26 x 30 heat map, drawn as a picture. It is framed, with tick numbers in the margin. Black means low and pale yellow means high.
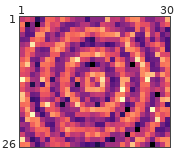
Rings: centred on the centre. Slope: none. Histogram: bell-shaped. Average level on the scale: 50%. Seam: none.
